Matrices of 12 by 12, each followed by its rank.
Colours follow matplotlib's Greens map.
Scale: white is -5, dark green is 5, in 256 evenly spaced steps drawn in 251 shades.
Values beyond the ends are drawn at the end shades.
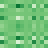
one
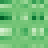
one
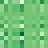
one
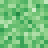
full rank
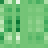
one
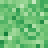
full rank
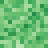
full rank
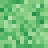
full rank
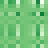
one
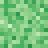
full rank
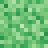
full rank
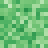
full rank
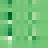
one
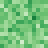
full rank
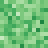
full rank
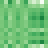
one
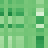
one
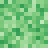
full rank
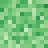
full rank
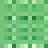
one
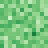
full rank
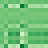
one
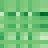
one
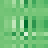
one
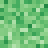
full rank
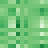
one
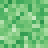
full rank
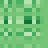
one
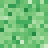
full rank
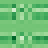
one
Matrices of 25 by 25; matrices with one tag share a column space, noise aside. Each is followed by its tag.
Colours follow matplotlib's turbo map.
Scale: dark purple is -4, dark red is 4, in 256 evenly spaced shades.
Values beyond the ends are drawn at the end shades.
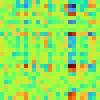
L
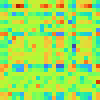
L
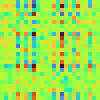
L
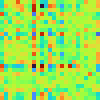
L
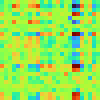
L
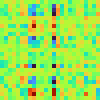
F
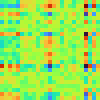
L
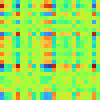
L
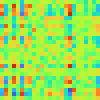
F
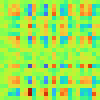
F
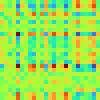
L
